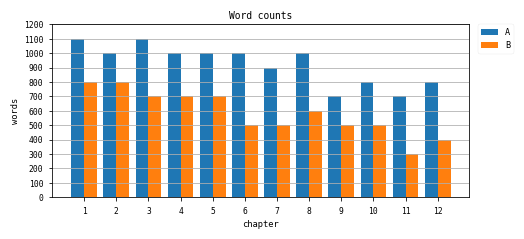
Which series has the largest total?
A
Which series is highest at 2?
A
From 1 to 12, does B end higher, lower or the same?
lower
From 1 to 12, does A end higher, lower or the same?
lower
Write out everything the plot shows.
Title: Word counts
x-axis: chapter, ticks 1 2 3 4 5 6 7 8 9 10 11 12
y-axis: words, ticks 0 100 200 300 400 500 600 700 800 900 1000 1100 1200
Legend: A, B
Values:
A: 1100 1000 1100 1000 1000 1000 900 1000 700 800 700 800
B: 800 800 700 700 700 500 500 600 500 500 300 400
